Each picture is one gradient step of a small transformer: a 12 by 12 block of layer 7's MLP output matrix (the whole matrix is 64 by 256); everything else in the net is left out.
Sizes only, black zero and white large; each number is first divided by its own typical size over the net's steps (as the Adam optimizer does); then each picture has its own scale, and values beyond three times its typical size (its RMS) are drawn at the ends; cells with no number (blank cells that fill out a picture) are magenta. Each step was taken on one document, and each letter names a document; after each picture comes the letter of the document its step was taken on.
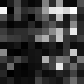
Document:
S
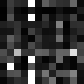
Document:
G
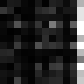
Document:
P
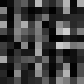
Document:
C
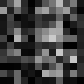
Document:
S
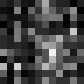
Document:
S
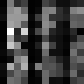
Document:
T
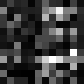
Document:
S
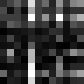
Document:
G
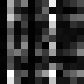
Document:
T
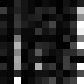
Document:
P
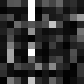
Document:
G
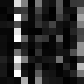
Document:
P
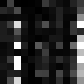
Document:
P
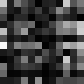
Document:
C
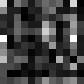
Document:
S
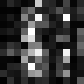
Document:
G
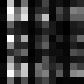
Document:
T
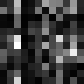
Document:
S
